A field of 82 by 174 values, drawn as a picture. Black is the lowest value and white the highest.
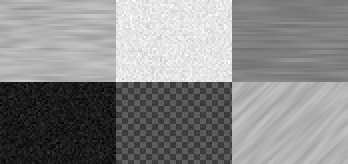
The table splits into 2 rows of 3 panels. Panel 1,1: high, streaked across, faint in contrast. Panel 1,2: very high, fine-grained, faint in contrast. Panel 1,3: middling, streaked across, faint in contrast. Panel 2,1: very low, fine-grained, faint in contrast. Panel 2,2: low, checkered. Panel 2,3: high, slanting up to the right, faint in contrast.
